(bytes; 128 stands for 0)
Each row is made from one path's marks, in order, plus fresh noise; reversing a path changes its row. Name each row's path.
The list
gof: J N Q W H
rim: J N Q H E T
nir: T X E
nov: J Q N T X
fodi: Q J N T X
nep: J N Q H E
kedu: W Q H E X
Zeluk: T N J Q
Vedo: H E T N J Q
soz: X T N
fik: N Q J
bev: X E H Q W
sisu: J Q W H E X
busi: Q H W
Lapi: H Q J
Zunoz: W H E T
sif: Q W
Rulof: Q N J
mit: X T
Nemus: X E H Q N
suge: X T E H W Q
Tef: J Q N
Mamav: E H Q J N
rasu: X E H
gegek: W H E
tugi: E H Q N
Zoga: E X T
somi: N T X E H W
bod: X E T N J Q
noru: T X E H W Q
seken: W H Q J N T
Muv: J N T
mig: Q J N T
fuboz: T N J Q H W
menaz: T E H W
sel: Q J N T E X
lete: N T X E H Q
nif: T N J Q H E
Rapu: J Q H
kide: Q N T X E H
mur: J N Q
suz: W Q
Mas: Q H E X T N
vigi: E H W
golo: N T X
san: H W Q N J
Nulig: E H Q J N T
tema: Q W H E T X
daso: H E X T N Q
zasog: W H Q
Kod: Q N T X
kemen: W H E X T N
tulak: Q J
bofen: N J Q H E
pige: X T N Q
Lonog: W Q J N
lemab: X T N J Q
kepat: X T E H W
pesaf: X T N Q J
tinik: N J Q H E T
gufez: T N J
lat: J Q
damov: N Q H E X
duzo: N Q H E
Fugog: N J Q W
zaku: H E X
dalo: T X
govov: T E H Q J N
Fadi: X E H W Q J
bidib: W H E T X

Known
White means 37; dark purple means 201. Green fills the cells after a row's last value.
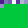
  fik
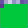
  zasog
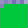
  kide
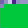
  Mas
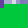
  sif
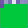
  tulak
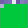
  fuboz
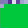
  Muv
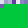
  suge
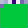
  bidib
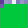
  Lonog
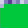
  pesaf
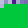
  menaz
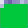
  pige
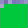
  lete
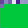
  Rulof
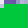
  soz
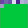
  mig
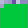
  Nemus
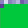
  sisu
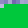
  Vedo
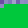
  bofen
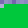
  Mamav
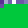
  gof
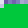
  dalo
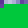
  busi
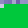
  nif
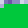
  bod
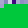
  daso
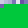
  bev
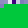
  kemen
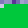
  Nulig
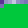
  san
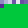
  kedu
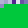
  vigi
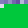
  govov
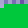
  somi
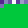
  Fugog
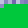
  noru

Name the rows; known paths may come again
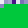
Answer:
rasu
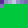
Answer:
san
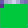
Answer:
suz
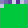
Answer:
Zeluk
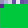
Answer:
kedu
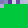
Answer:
nov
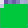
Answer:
dalo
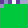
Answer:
Tef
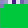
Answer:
Zunoz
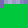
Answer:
Lapi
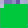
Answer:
golo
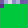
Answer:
zasog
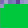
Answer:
rim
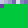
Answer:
Fadi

